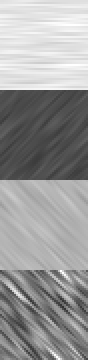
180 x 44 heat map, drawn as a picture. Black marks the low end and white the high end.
The table splits into 4 rows of 1 panel. Panel 1,1: very high, streaked across, faint in contrast. Panel 2,1: low, slanting up to the right, faint in contrast. Panel 3,1: high, slanting down to the right, faint in contrast. Panel 4,1: middling, slanting down to the right, strong in contrast.
